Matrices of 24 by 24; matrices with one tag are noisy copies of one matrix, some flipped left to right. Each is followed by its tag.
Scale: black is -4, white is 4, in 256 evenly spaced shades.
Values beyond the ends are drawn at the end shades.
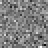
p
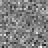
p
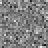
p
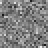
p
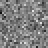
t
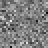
t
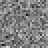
p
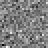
p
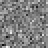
p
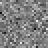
t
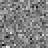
p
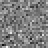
p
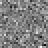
p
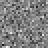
p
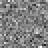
p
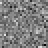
p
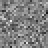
t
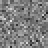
t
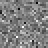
t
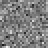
p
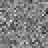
t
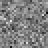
t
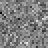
t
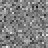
p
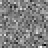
p
